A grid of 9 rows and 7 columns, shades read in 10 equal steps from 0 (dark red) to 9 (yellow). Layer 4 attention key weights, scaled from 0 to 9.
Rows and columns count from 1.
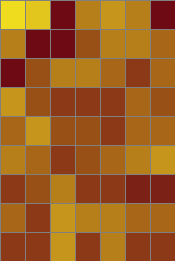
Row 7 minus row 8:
-2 1 -1 -3 -3 -3 -3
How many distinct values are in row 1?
5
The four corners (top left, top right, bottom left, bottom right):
9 0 2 2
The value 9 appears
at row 1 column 1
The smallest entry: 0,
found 5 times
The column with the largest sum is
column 1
